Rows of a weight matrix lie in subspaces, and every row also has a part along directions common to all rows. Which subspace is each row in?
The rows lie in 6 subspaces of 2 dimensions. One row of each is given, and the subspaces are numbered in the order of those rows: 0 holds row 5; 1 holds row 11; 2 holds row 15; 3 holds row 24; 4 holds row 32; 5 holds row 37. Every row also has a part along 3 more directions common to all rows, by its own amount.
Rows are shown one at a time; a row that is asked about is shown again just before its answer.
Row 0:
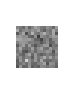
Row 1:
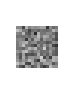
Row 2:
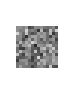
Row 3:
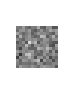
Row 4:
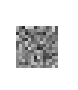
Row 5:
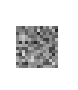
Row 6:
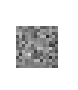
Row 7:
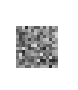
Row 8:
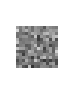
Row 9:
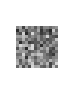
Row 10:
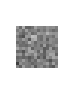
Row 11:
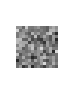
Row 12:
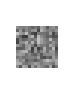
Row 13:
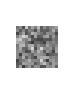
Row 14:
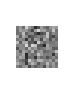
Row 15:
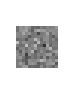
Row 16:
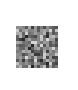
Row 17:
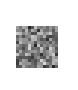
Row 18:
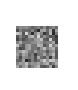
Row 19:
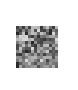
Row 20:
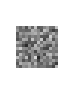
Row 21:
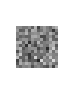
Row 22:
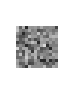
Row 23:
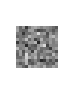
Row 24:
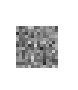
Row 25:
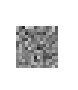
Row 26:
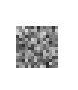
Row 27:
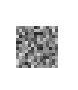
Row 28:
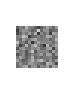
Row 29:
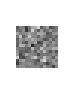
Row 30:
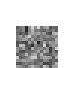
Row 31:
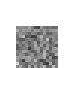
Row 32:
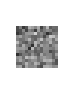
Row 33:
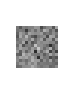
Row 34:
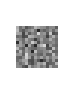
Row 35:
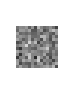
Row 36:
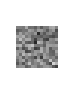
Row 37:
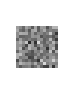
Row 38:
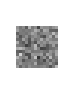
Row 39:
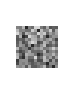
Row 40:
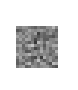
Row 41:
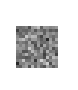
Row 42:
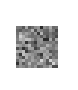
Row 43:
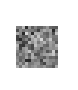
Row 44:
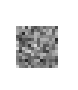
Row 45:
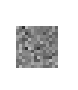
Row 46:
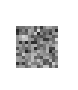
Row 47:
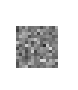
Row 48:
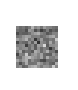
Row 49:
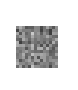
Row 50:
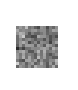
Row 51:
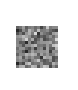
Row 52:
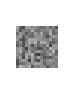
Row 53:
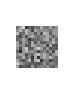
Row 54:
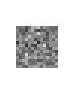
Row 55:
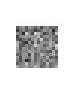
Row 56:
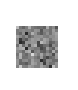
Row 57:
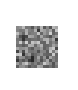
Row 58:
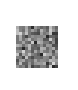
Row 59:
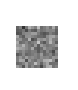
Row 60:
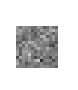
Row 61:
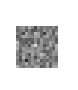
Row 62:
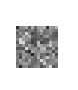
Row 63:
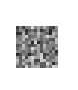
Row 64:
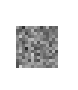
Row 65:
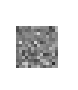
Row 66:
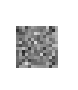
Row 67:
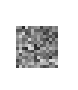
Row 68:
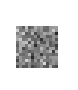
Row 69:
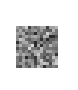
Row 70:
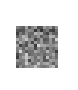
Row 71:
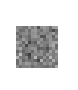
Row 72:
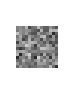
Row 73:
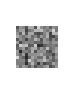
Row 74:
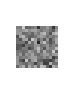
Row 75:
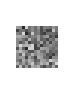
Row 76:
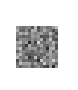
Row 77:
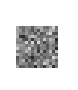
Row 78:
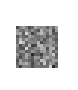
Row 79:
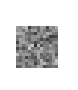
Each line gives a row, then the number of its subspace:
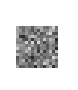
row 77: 4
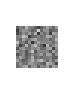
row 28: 2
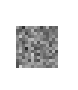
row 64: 3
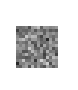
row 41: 4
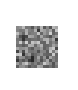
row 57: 0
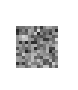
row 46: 0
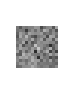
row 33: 5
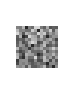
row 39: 2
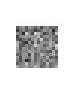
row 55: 1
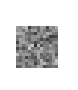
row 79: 4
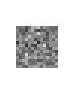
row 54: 2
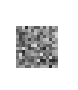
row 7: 0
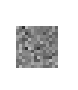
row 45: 3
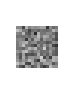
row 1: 0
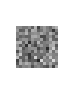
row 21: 5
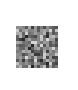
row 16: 4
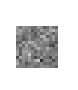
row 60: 5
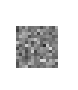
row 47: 2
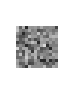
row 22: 2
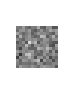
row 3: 5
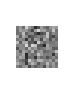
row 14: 2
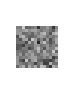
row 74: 4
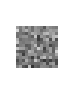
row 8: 1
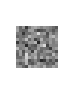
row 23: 2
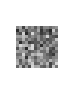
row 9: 3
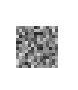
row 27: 1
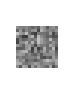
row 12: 1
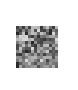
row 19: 1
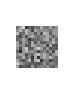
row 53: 3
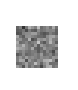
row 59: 4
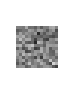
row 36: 0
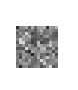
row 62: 3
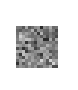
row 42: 0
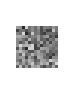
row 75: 3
